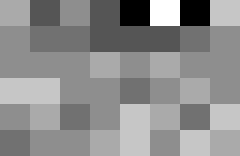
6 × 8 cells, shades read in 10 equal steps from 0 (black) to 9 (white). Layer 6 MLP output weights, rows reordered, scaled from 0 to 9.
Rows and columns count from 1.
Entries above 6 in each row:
2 0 0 2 2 2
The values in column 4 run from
3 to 6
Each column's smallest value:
4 3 4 3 0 3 0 5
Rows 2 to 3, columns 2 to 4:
4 4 3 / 5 5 6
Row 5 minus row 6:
1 1 -1 -1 0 1 -3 1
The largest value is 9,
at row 1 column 6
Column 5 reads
0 3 5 4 7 7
